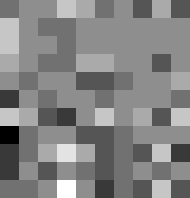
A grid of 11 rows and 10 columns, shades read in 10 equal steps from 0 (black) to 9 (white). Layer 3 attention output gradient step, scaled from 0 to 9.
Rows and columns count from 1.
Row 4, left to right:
6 5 4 4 6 6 5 5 3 5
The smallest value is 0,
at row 8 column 1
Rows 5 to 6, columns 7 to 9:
4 5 5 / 5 5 5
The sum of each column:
46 52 49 58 53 45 50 50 55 50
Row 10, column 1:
2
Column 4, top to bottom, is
7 4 4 4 5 5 2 5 8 5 9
